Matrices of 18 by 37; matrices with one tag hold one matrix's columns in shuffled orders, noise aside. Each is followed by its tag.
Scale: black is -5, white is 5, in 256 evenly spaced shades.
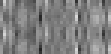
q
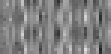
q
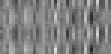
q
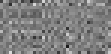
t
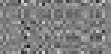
t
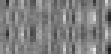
q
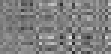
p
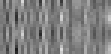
q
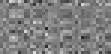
t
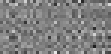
t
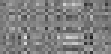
p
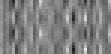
q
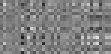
p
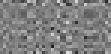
t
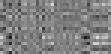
p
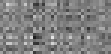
p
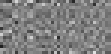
t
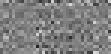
t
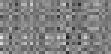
p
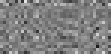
t
